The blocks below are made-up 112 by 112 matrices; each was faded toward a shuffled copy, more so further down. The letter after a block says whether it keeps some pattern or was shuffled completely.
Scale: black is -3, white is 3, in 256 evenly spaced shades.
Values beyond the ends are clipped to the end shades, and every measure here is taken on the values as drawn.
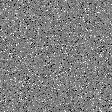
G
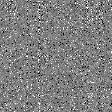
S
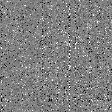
S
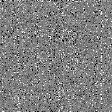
S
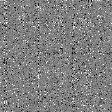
S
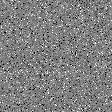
G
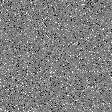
G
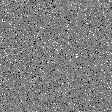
G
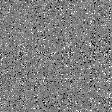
S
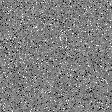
G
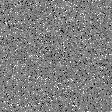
G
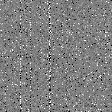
S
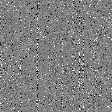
S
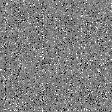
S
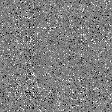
S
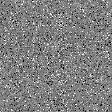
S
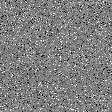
G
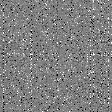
S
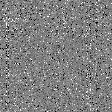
S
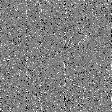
S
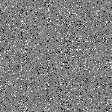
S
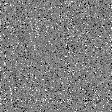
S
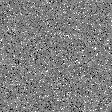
G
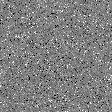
G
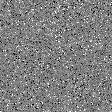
G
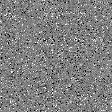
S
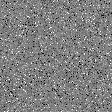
G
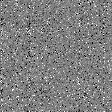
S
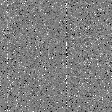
S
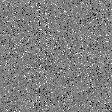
S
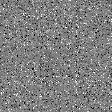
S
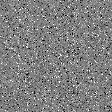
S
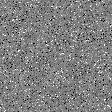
G
